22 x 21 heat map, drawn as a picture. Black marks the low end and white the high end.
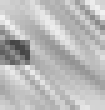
The ninth with the lowest average is the middle left. Values change most from cell to cell in the middle left. The values are skewed, with a long tail toward low values. No overall slope runs across the table. In the middle left lies a patch that is lower than the rest. Streaks slant down to the right. On average the colour sits 70% of the way up the scale.
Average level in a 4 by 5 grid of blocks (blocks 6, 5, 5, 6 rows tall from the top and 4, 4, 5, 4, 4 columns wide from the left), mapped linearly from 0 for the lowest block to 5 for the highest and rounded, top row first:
54434 / 02344 / 33323 / 44444
